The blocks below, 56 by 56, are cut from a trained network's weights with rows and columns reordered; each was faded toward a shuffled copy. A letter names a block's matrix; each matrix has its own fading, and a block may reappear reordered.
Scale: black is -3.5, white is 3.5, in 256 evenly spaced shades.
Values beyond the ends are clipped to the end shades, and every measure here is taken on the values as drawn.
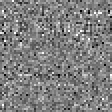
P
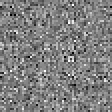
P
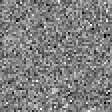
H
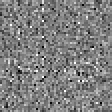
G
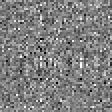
P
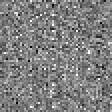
P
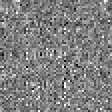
P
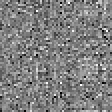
P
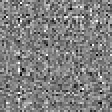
G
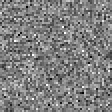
H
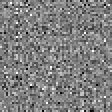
G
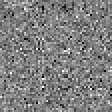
P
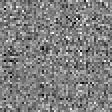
G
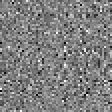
G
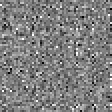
G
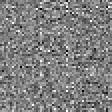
P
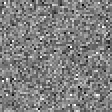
H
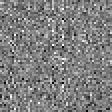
P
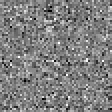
P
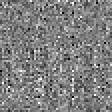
P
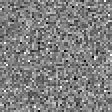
H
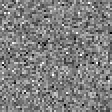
H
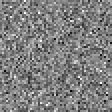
H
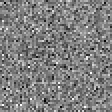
H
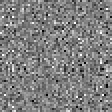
G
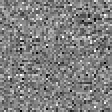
G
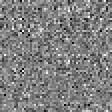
P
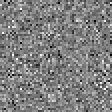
G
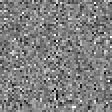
G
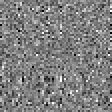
G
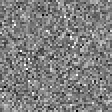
H
